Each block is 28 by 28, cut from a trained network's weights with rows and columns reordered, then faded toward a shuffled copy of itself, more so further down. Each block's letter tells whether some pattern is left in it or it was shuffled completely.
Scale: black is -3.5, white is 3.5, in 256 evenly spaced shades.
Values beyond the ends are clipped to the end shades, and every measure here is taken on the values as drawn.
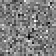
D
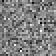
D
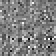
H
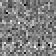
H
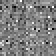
H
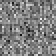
H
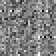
H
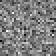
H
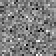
D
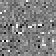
H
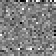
H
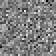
D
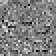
H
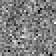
D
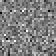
H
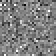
H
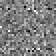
H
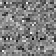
H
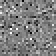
D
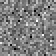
D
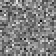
D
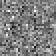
H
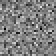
H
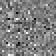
H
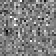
H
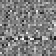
H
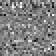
H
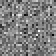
H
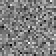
D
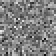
D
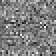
H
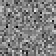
H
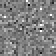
H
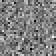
D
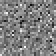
H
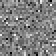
D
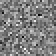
D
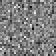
D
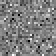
D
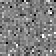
D
